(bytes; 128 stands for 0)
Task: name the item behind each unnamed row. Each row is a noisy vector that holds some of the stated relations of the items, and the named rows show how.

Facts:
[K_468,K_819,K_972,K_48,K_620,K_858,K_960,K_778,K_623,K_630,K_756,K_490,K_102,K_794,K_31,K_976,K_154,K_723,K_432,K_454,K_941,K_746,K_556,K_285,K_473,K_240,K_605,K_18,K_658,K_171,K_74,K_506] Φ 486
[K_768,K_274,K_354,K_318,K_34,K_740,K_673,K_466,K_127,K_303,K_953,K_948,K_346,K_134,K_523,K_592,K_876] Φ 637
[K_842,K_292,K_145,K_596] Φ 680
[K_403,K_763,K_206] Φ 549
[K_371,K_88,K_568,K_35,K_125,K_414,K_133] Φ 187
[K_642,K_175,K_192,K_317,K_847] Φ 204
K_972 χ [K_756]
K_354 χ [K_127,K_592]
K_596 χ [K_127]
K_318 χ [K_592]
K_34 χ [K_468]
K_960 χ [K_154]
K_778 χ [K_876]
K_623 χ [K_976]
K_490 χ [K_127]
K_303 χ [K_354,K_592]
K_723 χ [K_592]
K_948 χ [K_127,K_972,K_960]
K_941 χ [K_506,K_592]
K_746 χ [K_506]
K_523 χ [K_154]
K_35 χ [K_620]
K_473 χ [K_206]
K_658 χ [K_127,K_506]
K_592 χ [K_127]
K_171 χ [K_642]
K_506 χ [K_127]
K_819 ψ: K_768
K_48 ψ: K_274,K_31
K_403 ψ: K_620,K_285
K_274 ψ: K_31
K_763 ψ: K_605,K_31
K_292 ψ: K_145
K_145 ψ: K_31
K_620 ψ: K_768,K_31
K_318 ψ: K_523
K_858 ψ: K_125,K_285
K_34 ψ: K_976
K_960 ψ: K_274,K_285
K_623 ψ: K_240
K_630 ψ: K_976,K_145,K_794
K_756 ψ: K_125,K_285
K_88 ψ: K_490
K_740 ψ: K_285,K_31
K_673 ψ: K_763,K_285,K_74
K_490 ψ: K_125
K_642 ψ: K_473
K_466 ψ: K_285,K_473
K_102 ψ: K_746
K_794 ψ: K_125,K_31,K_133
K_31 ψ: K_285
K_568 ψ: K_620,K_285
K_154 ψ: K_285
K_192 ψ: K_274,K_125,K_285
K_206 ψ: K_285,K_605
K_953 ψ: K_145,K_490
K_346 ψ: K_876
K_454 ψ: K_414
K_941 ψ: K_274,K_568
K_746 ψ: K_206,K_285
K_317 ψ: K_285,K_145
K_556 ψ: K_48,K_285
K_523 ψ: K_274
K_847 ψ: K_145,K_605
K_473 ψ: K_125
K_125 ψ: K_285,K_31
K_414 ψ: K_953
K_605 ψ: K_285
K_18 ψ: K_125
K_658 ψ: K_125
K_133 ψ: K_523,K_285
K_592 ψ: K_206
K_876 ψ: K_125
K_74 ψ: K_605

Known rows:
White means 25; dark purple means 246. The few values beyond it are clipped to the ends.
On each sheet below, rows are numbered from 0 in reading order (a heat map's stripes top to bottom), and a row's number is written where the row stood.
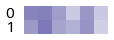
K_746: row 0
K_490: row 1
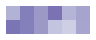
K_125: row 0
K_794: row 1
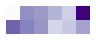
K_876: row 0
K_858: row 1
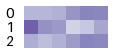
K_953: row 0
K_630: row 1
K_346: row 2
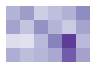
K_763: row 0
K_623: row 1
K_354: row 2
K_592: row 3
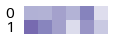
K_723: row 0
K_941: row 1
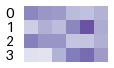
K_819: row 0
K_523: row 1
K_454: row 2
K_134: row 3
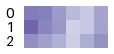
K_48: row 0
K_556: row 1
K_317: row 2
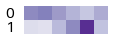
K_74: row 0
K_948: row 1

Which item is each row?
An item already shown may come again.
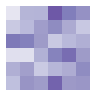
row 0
K_768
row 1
K_240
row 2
K_154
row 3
K_134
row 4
K_763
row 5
K_145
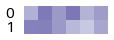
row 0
K_125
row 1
K_48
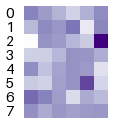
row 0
K_192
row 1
K_976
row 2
K_876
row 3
K_175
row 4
K_171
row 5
K_596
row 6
K_960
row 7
K_292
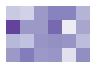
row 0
K_842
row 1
K_620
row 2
K_371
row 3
K_473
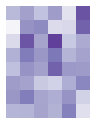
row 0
K_206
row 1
K_778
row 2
K_285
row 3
K_125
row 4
K_145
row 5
K_403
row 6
K_490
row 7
K_723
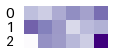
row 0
K_34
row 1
K_756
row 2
K_876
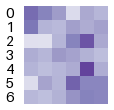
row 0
K_960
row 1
K_642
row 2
K_127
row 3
K_432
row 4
K_318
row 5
K_274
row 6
K_953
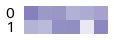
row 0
K_88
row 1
K_468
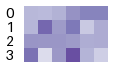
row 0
K_953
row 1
K_31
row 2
K_414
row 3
K_35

